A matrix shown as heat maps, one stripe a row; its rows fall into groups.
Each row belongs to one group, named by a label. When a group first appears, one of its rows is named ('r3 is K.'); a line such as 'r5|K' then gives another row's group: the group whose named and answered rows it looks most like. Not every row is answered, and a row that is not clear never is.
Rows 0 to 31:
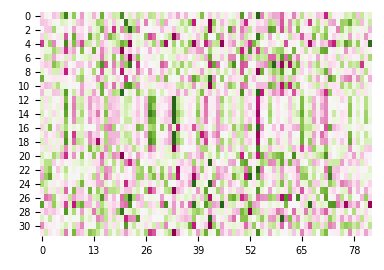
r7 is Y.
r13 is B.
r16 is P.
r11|P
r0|P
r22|P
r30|Y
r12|B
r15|B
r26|Y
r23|P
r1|Y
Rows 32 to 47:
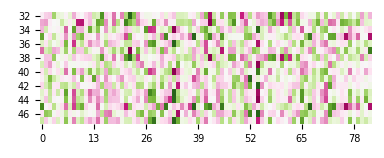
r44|B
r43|B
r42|P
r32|Y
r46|P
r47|B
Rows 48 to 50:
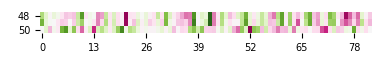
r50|P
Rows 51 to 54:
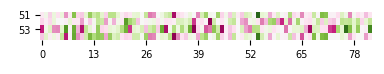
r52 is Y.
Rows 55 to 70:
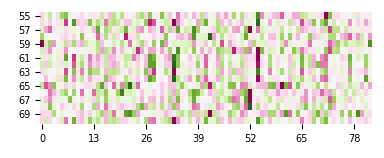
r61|B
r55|P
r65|Y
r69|Y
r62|B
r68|P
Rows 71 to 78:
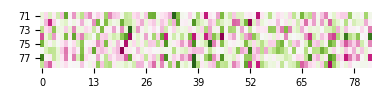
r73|Y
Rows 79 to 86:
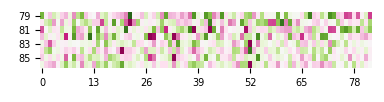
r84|P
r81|Y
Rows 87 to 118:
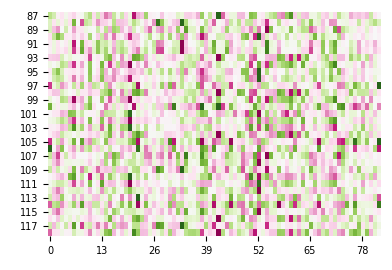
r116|Y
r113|Y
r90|P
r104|Y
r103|P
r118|Y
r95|P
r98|Y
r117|B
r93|Y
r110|P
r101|P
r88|B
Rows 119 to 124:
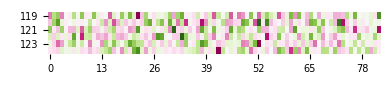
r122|B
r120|P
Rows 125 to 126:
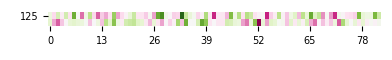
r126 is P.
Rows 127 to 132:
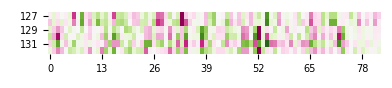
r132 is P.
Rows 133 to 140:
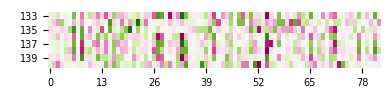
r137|B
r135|P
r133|B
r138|B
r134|Y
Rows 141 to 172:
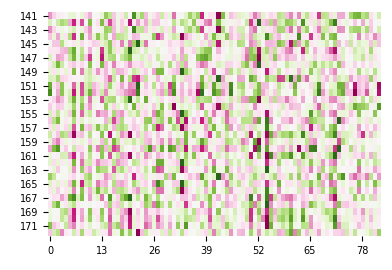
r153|P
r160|P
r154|Y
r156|P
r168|P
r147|P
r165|B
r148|P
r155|B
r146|P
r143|Y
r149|B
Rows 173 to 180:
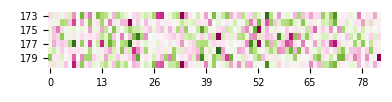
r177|P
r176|Y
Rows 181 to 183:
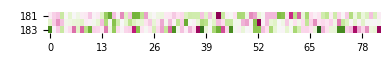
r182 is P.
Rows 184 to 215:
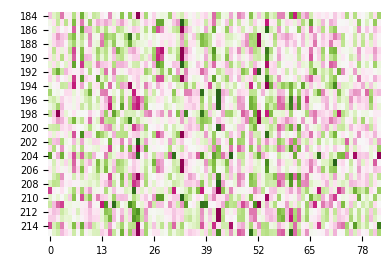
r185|B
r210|B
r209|Y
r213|Y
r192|P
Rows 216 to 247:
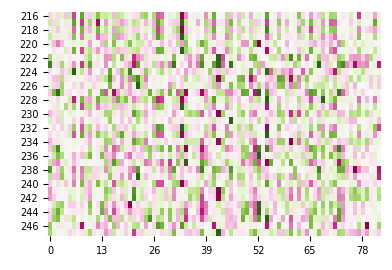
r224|P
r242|Y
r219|B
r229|B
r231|Y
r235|P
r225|Y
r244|P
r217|B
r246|B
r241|Y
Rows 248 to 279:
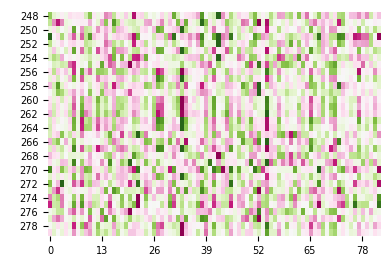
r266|P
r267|B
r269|P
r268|Y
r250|B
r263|B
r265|Y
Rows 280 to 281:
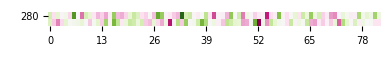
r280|B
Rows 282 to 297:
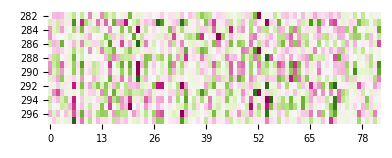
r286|Y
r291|Y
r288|P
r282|P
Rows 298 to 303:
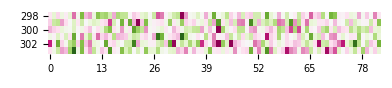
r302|Y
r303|P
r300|Y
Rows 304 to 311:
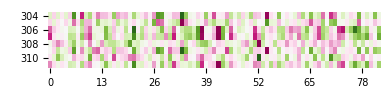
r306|Y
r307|Y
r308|P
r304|B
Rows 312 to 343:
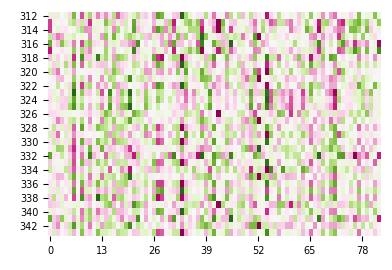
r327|P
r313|Y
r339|Y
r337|B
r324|P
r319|B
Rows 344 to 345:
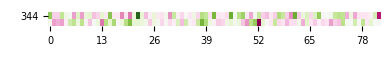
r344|Y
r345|P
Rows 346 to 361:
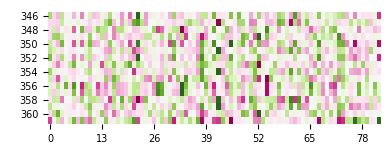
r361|Y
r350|Y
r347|Y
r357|B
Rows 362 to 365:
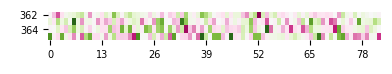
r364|P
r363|B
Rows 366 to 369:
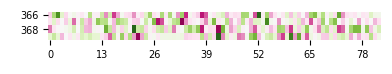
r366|P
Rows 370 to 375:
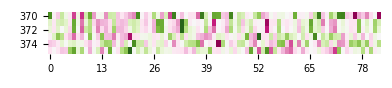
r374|Y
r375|P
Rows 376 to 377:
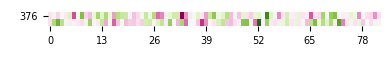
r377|P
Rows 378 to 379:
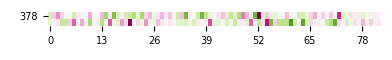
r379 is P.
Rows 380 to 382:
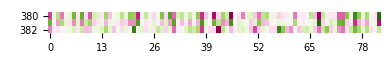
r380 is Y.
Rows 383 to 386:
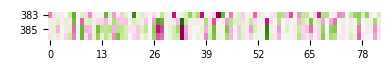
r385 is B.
